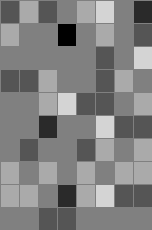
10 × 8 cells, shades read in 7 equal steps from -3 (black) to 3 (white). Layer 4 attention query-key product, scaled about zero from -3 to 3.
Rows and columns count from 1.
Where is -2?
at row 1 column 8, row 6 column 3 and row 9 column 4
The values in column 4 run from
-3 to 2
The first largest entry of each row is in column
6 1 8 3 4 6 6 1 6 1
